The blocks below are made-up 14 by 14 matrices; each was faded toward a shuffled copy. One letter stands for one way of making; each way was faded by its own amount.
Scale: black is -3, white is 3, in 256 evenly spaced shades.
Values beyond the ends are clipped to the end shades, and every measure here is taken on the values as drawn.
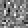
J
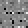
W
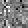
W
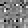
W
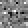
W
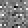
W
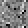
J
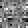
W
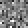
J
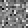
J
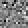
J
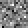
J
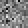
J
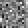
J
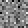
J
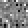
W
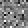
J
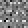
W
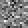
J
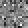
J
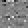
W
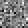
J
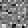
W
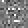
W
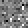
J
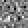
W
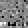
W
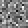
J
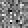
J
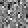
J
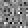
W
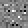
W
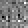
W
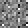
J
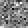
J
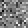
J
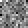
J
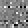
W
